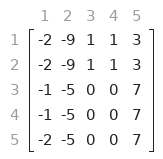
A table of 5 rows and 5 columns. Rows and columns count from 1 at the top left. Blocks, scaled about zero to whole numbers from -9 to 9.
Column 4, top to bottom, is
1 1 0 0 0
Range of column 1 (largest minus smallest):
1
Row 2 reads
-2 -9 1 1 3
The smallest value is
-9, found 2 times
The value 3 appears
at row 1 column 5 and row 2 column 5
